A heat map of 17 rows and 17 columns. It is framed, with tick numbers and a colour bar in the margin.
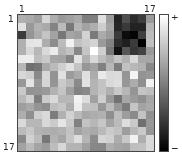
The top right is the ninth with the lowest average. Most values sit high, with a long tail of low ones. In the top right lies a patch that is lower than the rest. No regular stripes run through it.
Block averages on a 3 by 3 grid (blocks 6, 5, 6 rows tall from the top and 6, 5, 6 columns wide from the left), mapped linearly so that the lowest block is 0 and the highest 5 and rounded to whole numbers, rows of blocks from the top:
550 / 555 / 555
